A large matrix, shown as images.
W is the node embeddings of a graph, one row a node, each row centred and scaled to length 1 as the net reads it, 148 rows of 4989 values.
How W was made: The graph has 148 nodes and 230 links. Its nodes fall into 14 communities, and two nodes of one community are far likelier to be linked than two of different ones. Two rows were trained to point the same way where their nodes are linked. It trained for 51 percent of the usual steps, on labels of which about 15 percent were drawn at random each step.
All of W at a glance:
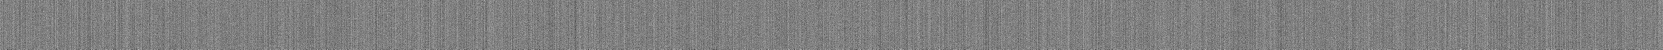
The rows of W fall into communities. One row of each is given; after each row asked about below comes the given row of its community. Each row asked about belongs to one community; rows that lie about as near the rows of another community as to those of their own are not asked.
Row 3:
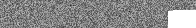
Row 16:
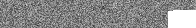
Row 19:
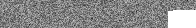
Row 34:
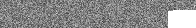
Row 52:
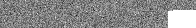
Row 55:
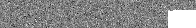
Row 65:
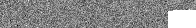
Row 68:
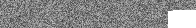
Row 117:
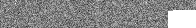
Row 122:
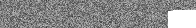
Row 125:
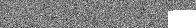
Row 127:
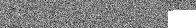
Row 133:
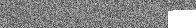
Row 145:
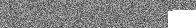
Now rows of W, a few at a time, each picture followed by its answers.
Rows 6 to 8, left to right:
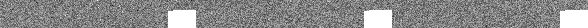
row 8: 52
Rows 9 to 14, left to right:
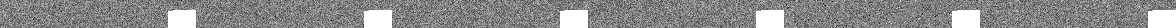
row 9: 127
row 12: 52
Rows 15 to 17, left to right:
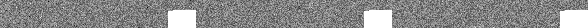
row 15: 3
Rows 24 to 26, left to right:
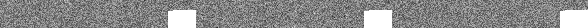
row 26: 65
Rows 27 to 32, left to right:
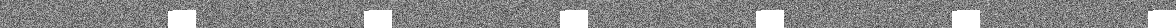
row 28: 133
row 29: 55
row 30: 55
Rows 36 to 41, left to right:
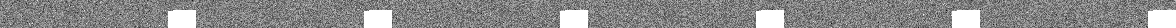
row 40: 133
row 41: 125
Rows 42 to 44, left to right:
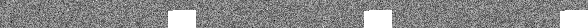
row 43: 16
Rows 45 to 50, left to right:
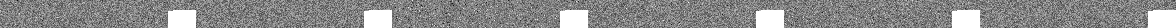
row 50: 55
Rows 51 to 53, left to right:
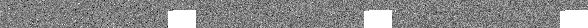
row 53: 16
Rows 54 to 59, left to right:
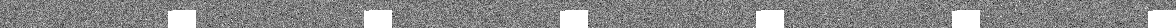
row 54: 117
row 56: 117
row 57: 16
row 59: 68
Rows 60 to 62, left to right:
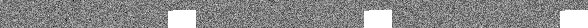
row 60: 122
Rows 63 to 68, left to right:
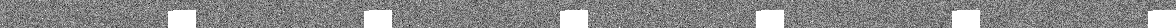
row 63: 19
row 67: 19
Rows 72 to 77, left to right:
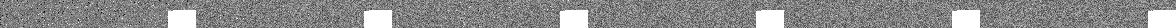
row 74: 122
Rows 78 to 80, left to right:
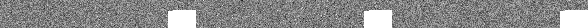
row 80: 68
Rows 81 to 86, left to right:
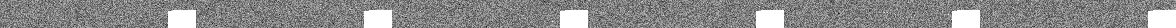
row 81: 19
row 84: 122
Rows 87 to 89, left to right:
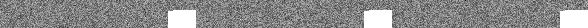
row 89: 68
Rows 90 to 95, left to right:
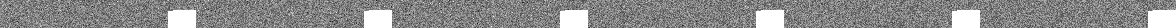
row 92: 3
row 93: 55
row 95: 145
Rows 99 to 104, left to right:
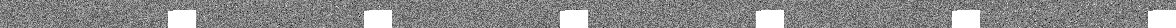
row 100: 34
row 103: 55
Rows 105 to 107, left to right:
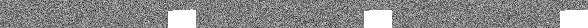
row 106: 34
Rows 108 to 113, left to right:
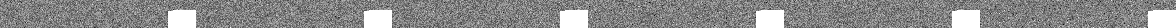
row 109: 122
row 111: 65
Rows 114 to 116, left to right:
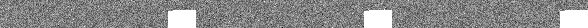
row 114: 3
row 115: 117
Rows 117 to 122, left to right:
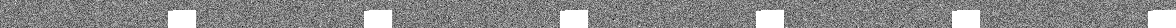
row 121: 117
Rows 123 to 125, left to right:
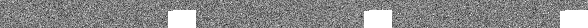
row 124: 65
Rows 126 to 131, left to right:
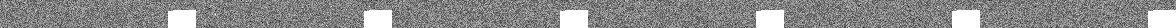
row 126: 65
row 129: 16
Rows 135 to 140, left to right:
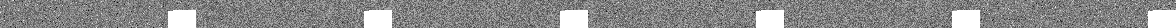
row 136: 65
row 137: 3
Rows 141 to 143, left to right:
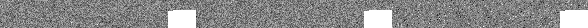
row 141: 19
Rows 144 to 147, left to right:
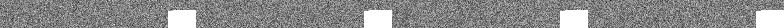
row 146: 117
